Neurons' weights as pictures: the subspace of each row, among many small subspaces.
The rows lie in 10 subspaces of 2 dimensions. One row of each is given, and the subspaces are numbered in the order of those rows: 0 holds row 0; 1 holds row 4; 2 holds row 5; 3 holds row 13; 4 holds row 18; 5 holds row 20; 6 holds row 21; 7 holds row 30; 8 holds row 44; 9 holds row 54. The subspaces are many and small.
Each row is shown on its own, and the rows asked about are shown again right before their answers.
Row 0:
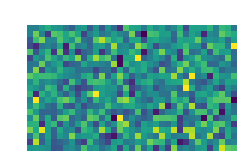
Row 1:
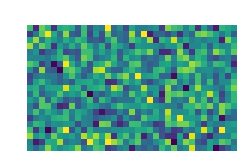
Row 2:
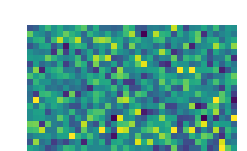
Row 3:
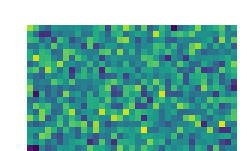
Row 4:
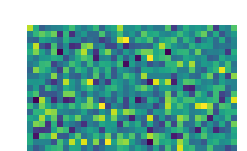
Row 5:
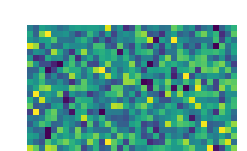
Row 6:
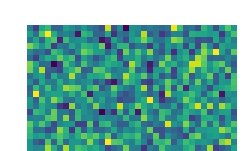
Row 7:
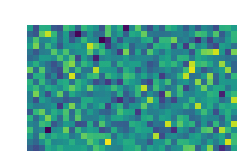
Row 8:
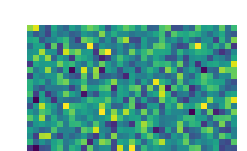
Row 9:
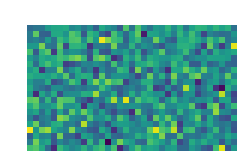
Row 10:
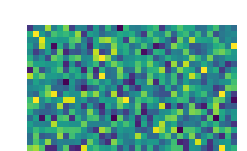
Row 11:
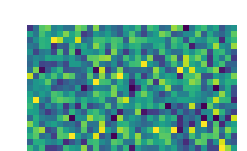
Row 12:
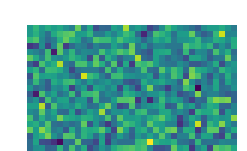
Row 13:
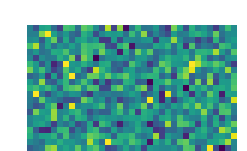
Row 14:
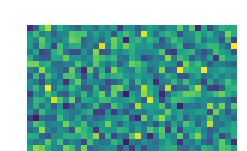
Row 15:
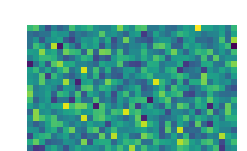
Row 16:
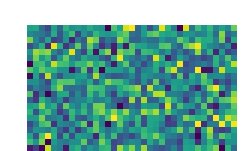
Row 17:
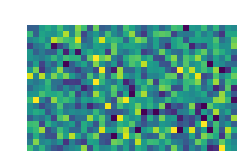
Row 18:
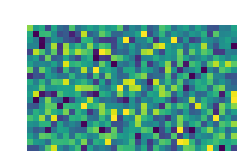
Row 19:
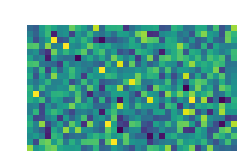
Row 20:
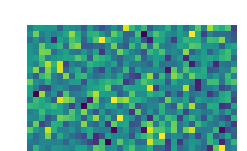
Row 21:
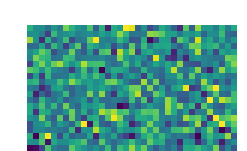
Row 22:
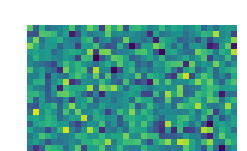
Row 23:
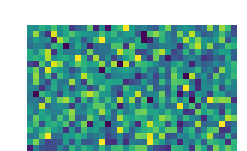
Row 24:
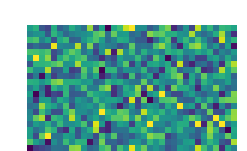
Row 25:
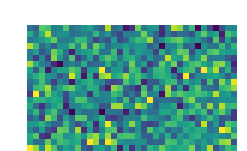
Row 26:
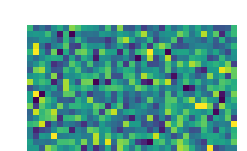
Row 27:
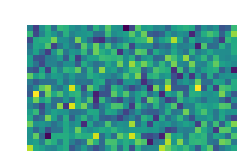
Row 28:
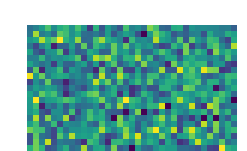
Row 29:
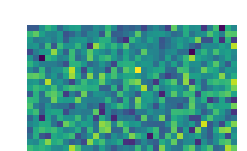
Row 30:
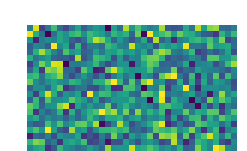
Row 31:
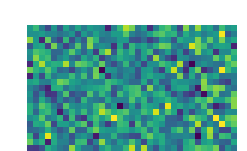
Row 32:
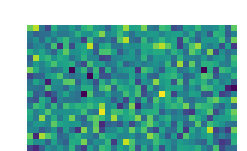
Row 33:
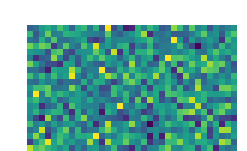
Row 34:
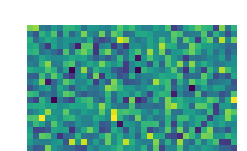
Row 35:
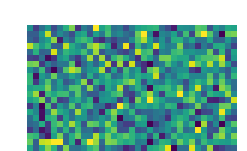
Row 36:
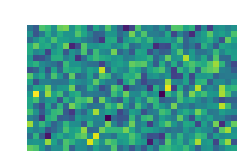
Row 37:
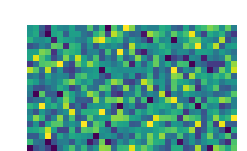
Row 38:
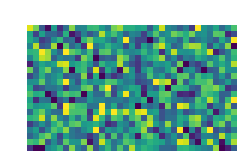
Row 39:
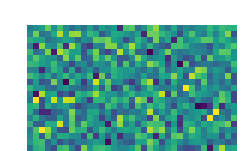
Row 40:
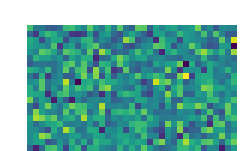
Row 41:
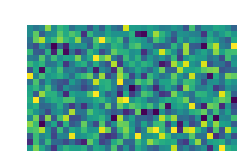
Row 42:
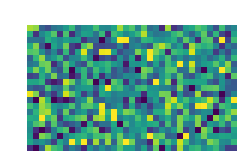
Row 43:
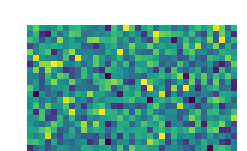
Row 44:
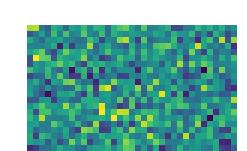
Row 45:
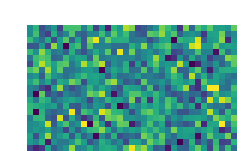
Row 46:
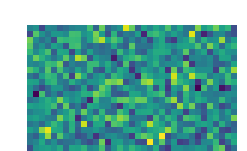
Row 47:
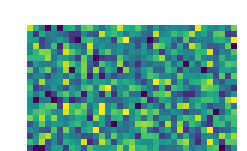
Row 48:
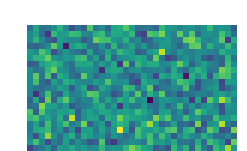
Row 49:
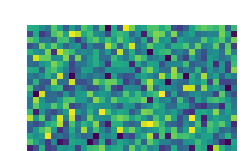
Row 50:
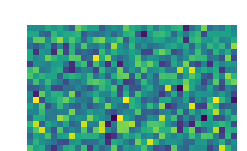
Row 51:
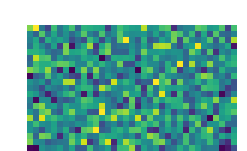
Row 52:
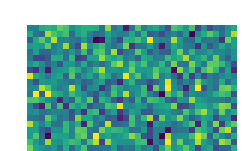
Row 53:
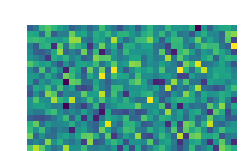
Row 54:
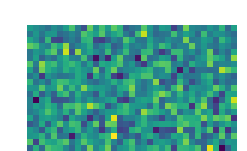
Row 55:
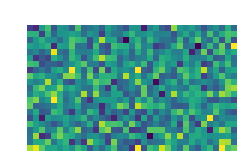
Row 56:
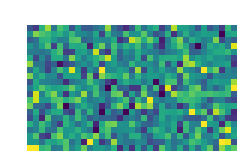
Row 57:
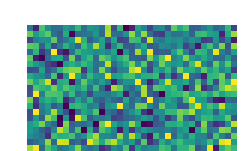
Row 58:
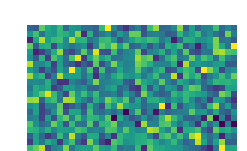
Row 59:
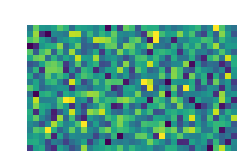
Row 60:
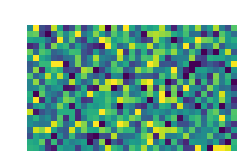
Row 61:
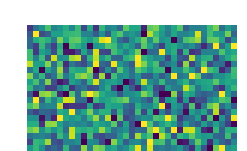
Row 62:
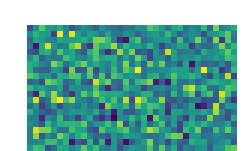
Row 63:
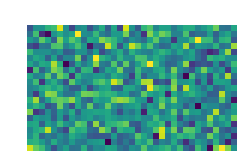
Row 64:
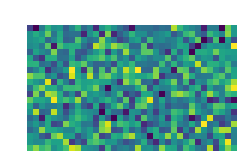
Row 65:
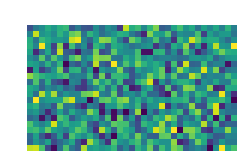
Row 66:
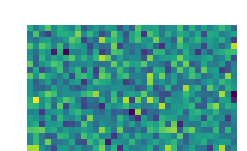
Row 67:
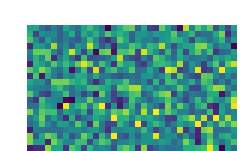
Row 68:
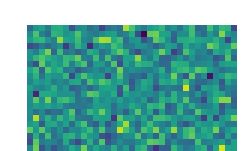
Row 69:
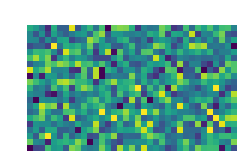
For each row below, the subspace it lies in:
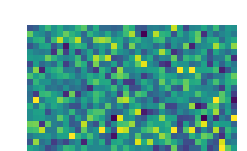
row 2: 9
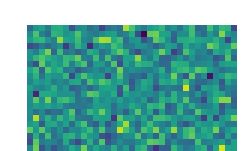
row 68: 0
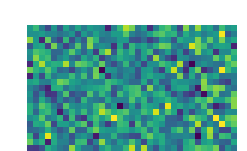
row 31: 6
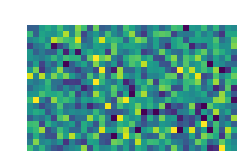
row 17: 9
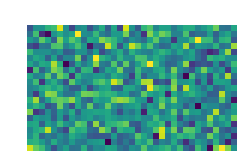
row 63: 3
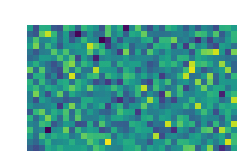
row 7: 3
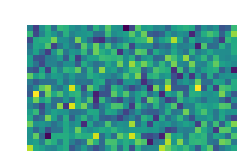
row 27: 5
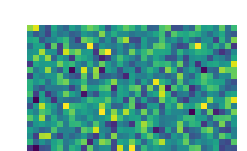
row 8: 2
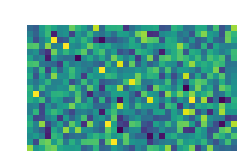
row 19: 0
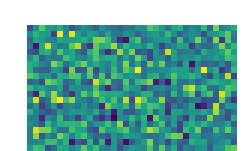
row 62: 1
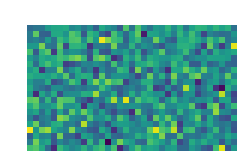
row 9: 5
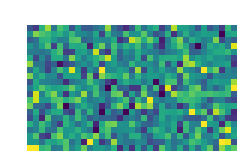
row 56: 2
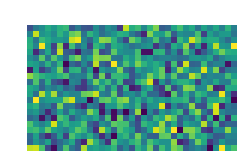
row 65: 4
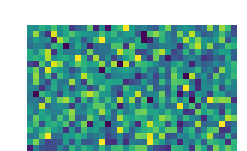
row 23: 0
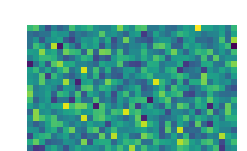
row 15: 7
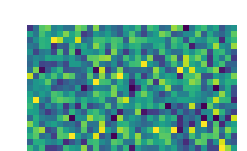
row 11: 9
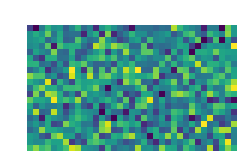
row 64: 1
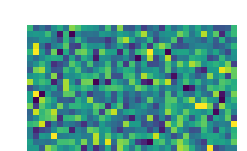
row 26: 1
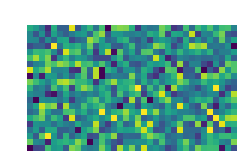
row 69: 4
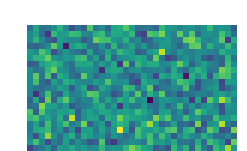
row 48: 0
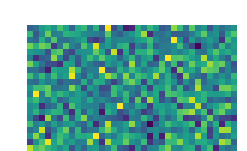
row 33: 4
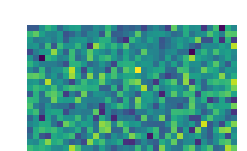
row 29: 1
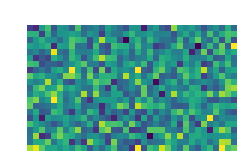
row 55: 8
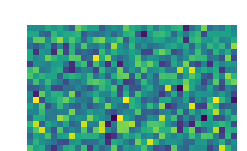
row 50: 9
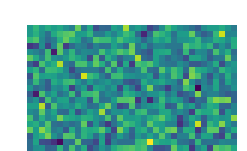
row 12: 9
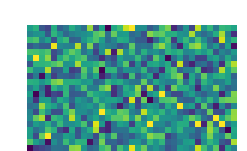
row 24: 4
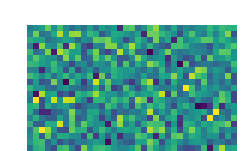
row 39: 8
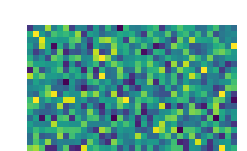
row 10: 4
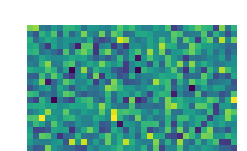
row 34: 1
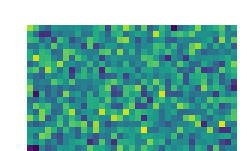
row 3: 2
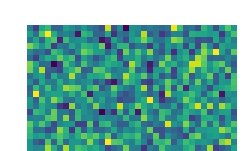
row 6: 3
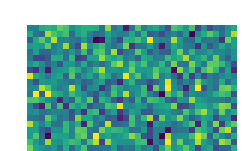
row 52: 5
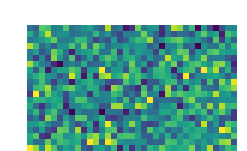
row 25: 2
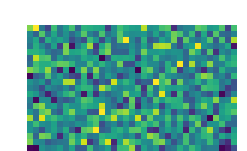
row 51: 8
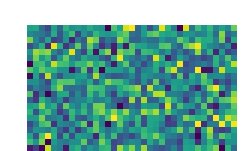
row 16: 6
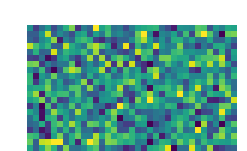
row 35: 9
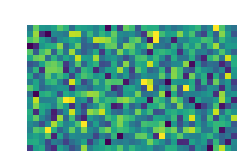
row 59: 2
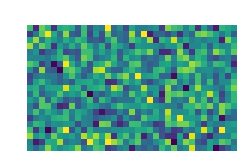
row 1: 7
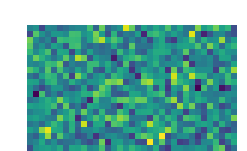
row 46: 5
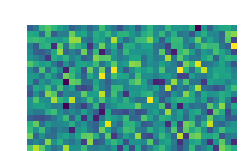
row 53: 7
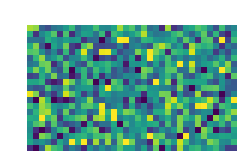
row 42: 1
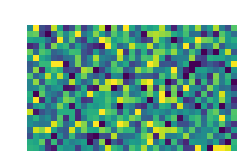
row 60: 3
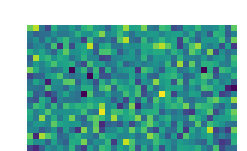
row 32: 8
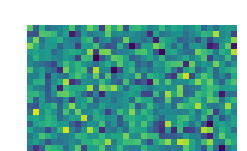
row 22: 7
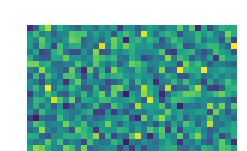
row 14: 7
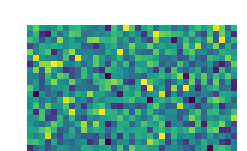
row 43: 2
